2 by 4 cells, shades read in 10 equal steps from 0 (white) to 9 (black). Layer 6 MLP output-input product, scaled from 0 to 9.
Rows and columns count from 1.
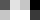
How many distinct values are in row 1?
4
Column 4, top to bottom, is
9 7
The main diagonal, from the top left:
6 0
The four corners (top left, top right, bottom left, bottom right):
6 9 2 7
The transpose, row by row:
6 2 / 1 0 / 2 0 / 9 7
